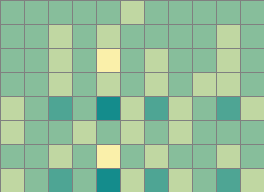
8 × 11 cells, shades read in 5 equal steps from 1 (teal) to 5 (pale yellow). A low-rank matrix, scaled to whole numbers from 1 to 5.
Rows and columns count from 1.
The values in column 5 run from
1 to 5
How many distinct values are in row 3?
3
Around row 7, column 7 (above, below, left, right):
3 2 3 3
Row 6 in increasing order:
3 3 3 3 3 3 3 4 4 4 4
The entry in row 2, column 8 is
3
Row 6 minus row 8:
0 0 1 1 2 0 1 0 0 1 -1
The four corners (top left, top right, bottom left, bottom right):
3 3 4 4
